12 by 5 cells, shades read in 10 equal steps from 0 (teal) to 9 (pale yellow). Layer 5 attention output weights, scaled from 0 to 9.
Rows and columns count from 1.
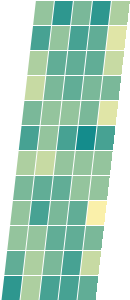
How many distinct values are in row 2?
4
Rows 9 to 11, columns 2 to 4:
2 4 3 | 5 3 3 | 6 4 2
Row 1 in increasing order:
1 1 4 5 6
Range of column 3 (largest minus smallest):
3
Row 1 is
5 1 4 1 6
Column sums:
50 52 40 35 68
